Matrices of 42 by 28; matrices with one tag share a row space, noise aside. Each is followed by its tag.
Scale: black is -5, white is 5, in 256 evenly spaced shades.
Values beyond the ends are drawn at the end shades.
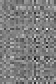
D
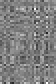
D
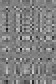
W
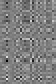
W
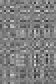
D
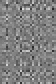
W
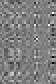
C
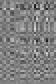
D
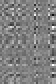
C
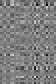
D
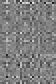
W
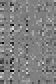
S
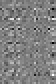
C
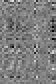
C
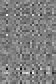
W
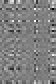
C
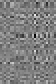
D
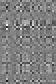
W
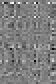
C
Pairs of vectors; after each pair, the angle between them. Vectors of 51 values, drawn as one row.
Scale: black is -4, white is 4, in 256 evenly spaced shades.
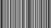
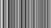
partly opposed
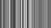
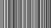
orthogonal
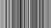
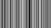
partly opposed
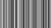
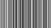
partly aligned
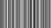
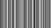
nearly parallel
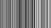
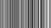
partly aligned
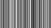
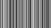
nearly opposite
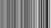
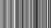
partly opposed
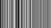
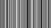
orthogonal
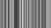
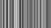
nearly opposite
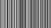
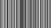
nearly parallel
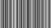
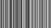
partly aligned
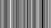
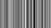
partly aligned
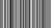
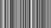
nearly parallel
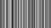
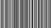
orthogonal
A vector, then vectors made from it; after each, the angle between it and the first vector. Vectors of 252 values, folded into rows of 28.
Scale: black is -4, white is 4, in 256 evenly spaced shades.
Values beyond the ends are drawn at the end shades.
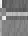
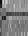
nearly opposite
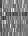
partly opposed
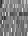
partly opposed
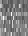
partly aligned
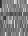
partly opposed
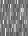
orthogonal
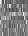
partly aligned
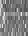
partly aligned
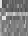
nearly parallel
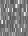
orthogonal
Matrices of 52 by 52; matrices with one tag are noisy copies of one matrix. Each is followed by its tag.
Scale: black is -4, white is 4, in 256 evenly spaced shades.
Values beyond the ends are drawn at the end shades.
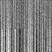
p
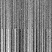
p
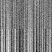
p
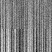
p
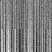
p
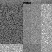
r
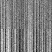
p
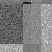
r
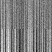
p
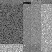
r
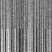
p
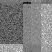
r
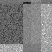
r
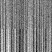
p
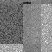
r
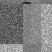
r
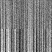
p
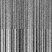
p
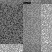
r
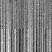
p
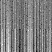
p
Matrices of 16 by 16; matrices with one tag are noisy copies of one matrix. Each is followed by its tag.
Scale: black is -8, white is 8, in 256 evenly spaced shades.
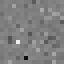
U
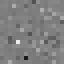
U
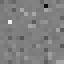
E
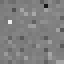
E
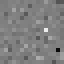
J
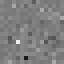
U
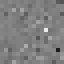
J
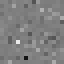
U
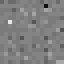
E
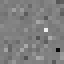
J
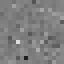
U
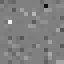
E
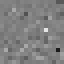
J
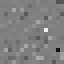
J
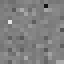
E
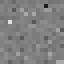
E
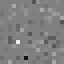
U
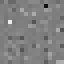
E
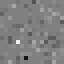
U
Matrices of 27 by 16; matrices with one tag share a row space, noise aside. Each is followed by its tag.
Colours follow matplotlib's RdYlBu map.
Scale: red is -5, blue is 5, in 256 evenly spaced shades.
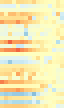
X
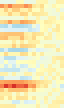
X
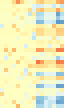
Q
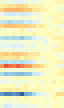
X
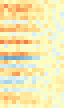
X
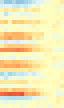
X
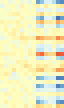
Q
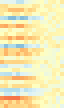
X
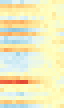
X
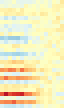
X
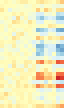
Q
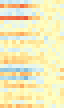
X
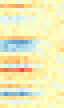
X
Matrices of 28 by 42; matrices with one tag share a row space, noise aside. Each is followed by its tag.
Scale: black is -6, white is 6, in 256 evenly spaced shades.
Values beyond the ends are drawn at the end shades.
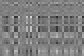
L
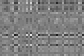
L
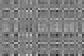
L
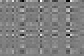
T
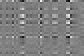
T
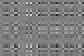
L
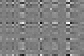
T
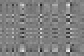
T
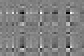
T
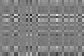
L
